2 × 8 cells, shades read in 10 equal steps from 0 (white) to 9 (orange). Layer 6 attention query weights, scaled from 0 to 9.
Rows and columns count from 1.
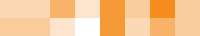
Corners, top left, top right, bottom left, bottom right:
3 4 4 4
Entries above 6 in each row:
2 1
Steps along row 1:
same up down up down up down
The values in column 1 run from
3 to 4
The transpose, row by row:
3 4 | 3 4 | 6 2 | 2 0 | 8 8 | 4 3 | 9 6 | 4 4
